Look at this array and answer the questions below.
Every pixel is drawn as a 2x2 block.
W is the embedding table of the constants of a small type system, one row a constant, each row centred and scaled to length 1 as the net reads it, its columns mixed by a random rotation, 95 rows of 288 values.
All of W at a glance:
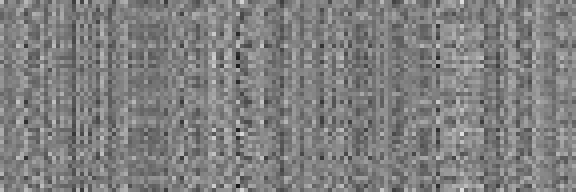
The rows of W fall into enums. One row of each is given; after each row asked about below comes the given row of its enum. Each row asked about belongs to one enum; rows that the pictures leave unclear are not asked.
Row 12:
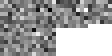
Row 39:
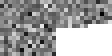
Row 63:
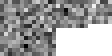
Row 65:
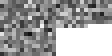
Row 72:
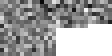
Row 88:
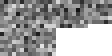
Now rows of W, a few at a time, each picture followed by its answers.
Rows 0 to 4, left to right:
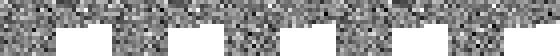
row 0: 12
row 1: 12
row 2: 39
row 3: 12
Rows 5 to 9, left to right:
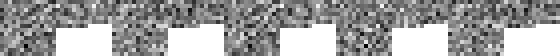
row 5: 63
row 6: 88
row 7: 63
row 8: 39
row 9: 88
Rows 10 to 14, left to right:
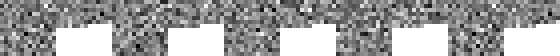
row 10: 39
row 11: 63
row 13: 65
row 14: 39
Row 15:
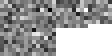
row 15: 12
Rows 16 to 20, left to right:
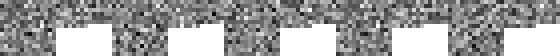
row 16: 65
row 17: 39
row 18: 12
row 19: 65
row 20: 63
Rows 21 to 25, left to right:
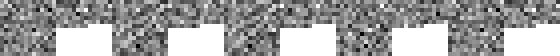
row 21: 12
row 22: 63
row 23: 63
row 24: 39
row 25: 12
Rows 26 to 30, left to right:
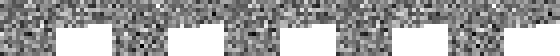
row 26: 65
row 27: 39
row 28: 65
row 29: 65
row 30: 39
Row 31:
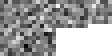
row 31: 63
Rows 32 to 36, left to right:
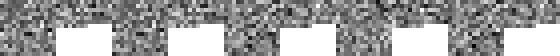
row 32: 65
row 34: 63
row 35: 72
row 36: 63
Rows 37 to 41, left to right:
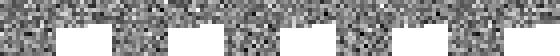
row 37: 65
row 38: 12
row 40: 39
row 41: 65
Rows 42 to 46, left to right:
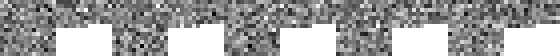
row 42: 12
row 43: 39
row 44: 63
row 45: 65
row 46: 88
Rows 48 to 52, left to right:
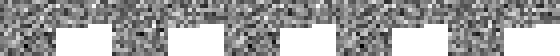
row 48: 63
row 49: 65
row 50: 63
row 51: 63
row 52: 65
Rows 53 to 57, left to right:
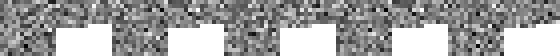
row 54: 12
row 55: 65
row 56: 12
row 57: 39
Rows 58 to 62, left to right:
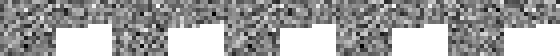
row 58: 63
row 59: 39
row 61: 63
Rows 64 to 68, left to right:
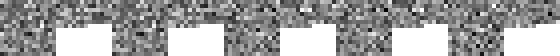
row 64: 65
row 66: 12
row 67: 12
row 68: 39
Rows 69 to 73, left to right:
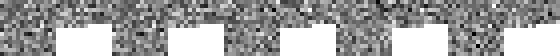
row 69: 65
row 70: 65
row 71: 12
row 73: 39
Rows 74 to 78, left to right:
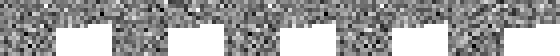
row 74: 39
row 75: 12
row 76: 39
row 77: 39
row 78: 63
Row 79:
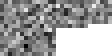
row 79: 63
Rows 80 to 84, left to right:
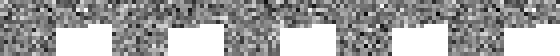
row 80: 12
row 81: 88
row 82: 72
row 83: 39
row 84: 12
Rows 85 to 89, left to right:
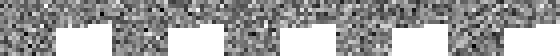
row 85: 39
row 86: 12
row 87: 65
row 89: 63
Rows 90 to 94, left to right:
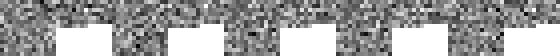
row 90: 72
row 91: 63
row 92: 65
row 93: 65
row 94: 12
